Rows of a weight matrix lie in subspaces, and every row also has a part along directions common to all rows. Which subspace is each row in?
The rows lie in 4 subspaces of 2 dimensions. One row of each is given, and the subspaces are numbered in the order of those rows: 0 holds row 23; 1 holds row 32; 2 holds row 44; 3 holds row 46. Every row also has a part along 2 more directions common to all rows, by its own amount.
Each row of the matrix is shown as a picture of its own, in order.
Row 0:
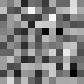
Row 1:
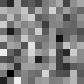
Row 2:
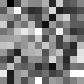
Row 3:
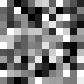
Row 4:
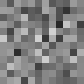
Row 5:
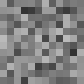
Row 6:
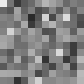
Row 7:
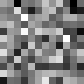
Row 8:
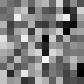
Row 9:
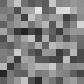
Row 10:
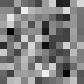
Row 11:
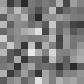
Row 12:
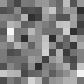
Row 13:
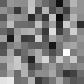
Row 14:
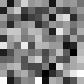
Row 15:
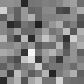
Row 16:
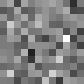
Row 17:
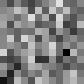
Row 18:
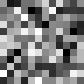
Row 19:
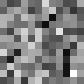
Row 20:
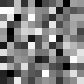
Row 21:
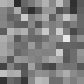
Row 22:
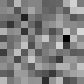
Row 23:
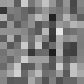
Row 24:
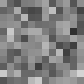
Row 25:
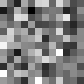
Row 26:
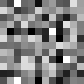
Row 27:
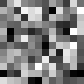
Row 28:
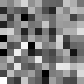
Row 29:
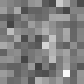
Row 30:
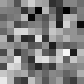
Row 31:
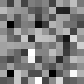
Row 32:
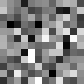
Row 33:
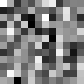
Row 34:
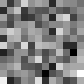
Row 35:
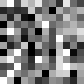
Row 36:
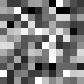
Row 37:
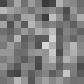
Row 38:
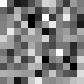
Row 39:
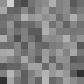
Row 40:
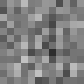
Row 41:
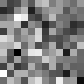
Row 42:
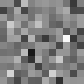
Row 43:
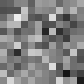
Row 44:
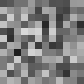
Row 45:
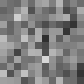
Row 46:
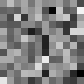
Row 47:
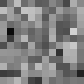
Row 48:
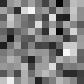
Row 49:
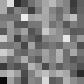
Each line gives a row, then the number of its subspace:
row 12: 3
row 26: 2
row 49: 1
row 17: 2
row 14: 1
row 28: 1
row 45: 3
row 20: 3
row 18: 3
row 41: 3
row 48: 2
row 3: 0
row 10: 0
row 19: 0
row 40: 0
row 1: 2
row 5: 2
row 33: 0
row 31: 1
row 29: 0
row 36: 0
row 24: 3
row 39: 1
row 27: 3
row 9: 2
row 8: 3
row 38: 0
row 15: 1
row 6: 0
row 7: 1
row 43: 3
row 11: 0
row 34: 1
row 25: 3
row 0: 0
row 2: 1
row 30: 2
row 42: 1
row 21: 1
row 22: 1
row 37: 0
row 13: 2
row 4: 2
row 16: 1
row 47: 3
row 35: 2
